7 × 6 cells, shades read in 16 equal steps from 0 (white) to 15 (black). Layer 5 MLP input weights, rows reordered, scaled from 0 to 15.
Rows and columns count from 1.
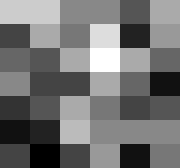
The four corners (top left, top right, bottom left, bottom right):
3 5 11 8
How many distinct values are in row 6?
4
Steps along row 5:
down down up up down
